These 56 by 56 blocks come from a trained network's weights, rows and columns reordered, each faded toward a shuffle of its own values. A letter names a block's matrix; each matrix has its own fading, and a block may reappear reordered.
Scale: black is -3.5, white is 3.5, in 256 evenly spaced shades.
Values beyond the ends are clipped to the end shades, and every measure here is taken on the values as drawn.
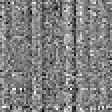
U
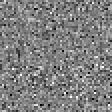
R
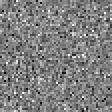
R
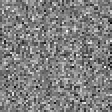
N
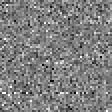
R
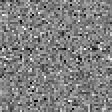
R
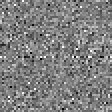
R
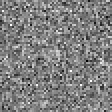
N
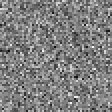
N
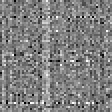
U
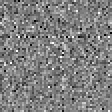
R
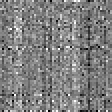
U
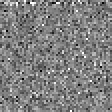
R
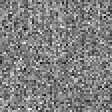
N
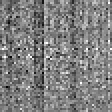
U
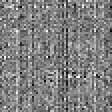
U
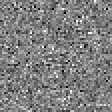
R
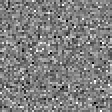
R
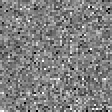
R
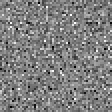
R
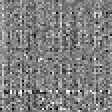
U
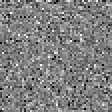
R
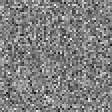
N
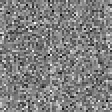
N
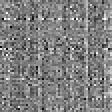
U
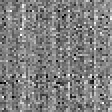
U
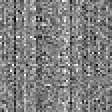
U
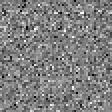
R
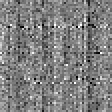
U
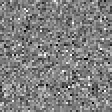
R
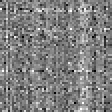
U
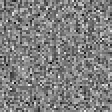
N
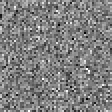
N
